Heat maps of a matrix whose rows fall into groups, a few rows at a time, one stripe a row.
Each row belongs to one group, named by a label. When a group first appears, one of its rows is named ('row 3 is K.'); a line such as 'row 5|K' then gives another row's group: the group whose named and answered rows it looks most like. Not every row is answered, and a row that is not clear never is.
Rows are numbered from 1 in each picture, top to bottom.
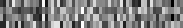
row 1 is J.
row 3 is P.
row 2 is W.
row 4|J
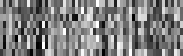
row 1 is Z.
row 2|W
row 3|W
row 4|P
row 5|W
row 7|P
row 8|W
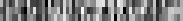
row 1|Z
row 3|P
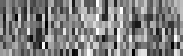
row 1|Z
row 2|Z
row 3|P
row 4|J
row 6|W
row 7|P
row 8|W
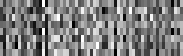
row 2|W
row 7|P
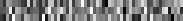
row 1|Z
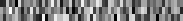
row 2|W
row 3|P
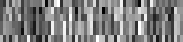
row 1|J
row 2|W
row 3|W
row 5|W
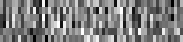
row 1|P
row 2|Z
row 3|J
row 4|J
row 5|W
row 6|P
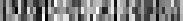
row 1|P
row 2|P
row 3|P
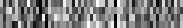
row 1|Z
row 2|W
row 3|P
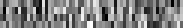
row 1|P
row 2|P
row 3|Z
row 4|W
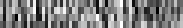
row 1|Z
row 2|P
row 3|P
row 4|Z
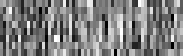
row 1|W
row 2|W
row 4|Z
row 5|Z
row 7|J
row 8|P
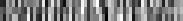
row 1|J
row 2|Z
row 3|Z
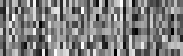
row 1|Z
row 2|J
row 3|J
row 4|W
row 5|J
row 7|Z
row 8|P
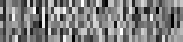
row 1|Z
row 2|P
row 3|J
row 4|P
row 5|Z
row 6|Z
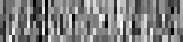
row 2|P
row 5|J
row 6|W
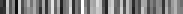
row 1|J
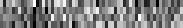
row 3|W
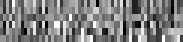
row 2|J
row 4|J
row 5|Z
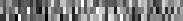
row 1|W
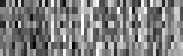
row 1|J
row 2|W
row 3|W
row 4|J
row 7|Z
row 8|Z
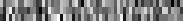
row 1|P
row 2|W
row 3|J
